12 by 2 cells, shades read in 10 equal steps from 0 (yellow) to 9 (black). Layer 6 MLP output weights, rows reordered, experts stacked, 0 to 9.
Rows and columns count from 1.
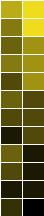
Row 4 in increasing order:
3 4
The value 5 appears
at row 3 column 1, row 6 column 1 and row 9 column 1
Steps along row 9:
up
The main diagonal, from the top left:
2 0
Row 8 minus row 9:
3 -2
